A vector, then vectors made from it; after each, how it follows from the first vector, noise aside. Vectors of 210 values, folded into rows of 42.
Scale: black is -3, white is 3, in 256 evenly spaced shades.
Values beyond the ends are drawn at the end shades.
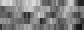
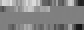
partly zeroed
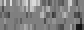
partly zeroed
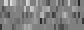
partly zeroed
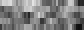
copied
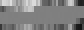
partly zeroed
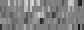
partly zeroed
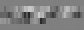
partly zeroed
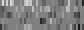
partly zeroed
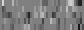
partly zeroed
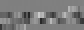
partly zeroed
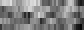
copied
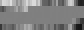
partly zeroed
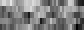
copied
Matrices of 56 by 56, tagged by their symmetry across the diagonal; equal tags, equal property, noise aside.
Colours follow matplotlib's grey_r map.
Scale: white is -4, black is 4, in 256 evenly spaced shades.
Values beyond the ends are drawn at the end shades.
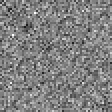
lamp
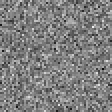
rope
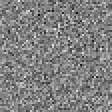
rope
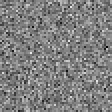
rope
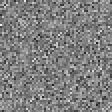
lamp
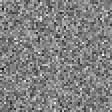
rope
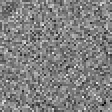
lamp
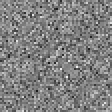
lamp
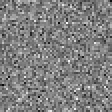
rope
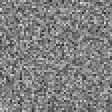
rope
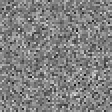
lamp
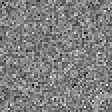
lamp
